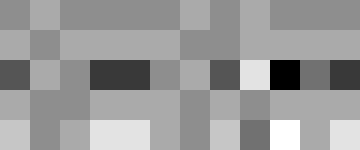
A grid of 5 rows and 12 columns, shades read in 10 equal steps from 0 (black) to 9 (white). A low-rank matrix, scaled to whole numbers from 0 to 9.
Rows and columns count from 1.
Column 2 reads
6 5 6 5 5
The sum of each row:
63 69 46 68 79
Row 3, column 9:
8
